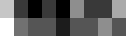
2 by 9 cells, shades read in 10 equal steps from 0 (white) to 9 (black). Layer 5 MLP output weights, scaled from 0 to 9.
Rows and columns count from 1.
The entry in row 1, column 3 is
9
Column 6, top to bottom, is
4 6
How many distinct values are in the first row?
5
